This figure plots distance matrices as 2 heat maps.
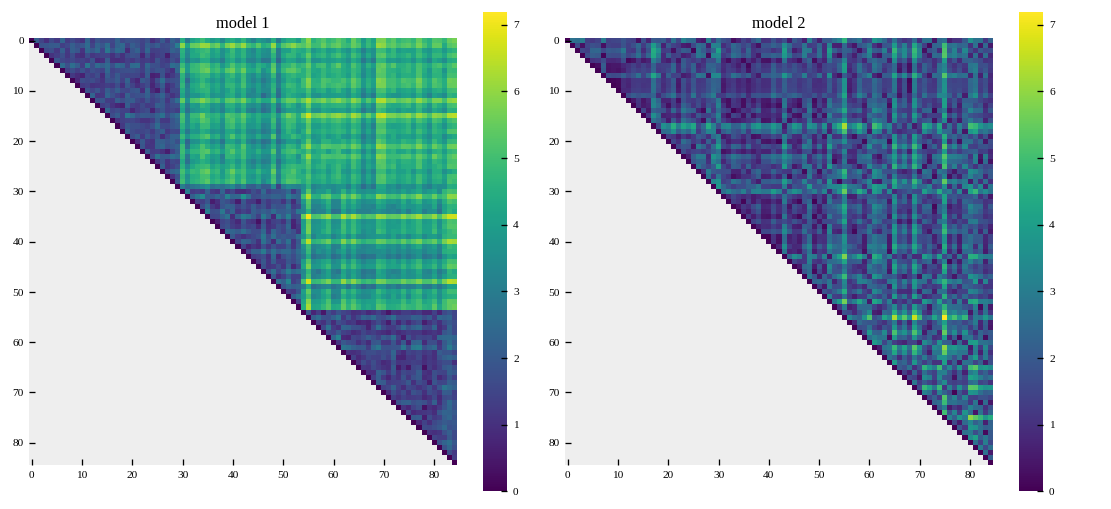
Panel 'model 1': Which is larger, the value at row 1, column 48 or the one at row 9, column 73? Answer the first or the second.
the first
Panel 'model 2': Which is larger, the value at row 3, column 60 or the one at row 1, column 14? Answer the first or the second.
the first
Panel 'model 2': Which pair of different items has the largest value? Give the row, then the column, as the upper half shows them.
55, 75
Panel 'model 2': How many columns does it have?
85
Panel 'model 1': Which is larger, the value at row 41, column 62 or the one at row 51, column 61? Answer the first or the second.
the first
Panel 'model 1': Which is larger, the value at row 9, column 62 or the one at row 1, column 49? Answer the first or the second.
the first
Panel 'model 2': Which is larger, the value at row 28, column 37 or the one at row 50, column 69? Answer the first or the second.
the second
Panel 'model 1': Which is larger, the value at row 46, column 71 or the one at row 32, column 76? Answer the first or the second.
the second
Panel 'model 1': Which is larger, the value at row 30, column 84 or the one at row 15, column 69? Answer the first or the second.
the second
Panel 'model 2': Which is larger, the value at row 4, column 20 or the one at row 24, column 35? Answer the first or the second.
the second
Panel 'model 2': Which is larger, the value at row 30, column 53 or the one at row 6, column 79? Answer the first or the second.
the first
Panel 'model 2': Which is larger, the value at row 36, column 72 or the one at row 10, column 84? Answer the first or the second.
the first
